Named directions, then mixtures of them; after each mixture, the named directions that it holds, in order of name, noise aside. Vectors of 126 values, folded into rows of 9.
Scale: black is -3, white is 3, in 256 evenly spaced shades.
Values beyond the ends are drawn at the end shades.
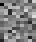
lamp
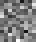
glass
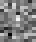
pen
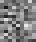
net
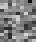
net, pen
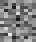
net, pen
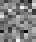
glass, pen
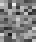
lamp, pen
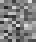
net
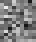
net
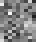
lamp, net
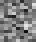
glass, net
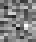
glass, net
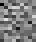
lamp, net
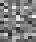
lamp, net, pen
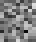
glass, net, pen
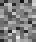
glass, lamp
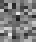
pen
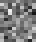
glass, lamp, pen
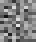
net, pen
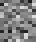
glass, lamp, pen
